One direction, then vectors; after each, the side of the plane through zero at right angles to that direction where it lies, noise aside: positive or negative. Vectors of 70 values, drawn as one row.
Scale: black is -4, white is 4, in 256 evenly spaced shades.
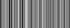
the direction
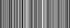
positive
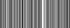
positive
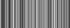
positive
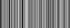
positive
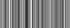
negative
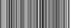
positive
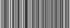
negative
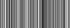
positive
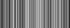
positive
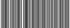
negative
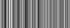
negative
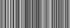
negative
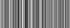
negative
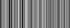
positive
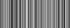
positive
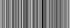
negative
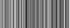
negative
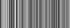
positive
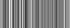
negative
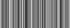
negative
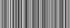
negative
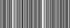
positive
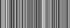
positive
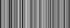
positive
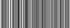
negative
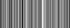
positive
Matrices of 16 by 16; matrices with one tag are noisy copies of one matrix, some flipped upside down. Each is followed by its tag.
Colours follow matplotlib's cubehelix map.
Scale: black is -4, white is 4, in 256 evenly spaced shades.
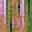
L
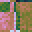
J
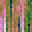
L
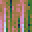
L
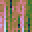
L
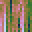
L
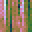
L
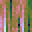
L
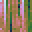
L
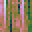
L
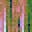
L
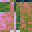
J
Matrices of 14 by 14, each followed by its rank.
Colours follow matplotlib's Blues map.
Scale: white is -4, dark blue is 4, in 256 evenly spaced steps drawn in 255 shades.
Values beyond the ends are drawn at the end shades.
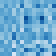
three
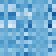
two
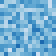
full rank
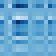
one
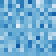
three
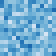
full rank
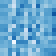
three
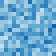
full rank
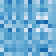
two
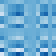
one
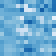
three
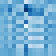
two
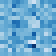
three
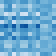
two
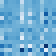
two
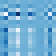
one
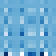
one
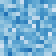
full rank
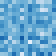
three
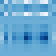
one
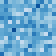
full rank
